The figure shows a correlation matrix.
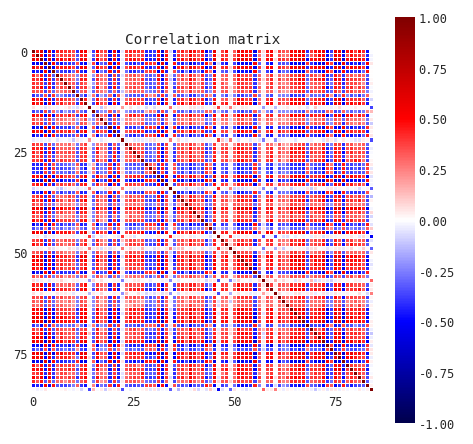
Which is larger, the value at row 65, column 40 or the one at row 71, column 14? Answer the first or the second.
the first
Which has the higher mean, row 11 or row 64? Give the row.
64
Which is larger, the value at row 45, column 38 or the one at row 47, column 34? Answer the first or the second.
the first
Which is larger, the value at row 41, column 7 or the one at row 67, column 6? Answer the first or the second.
the second
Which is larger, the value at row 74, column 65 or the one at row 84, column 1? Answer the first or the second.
the second
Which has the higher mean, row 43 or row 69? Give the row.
69
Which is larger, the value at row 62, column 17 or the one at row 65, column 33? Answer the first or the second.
the second
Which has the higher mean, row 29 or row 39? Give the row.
39
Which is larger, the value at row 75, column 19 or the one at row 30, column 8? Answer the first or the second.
the second
